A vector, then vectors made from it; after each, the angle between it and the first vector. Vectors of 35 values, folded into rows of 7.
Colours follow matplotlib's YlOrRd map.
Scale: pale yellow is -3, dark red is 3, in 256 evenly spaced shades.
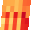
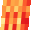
nearly parallel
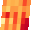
nearly parallel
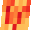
orthogonal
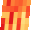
nearly opposite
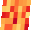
partly aligned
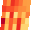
nearly opposite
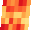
partly opposed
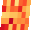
orthogonal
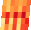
nearly parallel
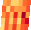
nearly parallel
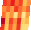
nearly opposite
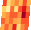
partly aligned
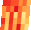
nearly opposite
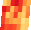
partly opposed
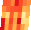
nearly opposite
